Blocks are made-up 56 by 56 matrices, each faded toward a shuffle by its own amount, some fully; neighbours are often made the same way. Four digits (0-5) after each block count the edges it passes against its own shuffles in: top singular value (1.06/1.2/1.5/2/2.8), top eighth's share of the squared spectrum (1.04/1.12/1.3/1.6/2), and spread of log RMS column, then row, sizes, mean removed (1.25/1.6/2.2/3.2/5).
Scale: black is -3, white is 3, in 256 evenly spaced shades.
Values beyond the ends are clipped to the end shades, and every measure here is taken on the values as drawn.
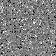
2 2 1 0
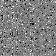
3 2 1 0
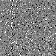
3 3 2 1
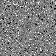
2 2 0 0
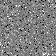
2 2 0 0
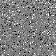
3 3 1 1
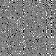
4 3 2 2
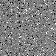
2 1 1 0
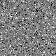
1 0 0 0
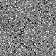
3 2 0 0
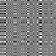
5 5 4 4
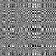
5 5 3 4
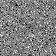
0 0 0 0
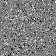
2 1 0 0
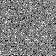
2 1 0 0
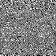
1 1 0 2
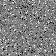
1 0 0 0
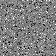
0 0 0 0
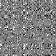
4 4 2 2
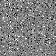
2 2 1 0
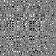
4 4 3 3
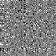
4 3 2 2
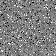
0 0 0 0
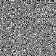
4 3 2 2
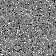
0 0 0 0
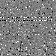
2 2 0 2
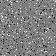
0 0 0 0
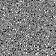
3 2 0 1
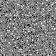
0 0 1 0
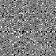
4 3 2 2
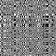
4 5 3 3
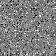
2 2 0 0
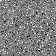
0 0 0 0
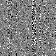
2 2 3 0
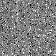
0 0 1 0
